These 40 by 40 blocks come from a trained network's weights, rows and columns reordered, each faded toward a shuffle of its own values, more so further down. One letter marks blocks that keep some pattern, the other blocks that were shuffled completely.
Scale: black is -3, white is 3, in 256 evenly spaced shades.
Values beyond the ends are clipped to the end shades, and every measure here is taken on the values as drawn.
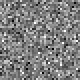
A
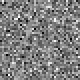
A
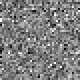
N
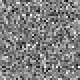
N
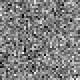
A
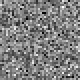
A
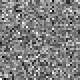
N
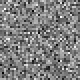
A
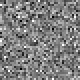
N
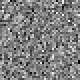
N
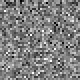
A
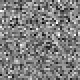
N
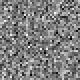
N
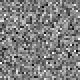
A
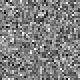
A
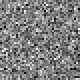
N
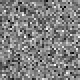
A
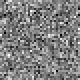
A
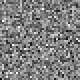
A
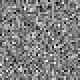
N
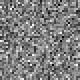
A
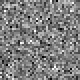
A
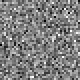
A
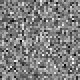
A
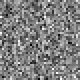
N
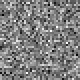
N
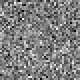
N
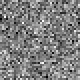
N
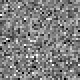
A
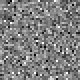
A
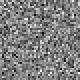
A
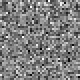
N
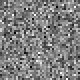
A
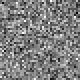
A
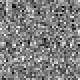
N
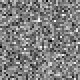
A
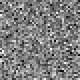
A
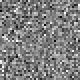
N
